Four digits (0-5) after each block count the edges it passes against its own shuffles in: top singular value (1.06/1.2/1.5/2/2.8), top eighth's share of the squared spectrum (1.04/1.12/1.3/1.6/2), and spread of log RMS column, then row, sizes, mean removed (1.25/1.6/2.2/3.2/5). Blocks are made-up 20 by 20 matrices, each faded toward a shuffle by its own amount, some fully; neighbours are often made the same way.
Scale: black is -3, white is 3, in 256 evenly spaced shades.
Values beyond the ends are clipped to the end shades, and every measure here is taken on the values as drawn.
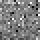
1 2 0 0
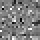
2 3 1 0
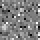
2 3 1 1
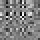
4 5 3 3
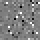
2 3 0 0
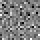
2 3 0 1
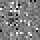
2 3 1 0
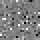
1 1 0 1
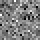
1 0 0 0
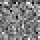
2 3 0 1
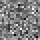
0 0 0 0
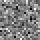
0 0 0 0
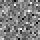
0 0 0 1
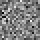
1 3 0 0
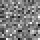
3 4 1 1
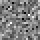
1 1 0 0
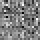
3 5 2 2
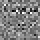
3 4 1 2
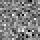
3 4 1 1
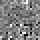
1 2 1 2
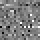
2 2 0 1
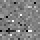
2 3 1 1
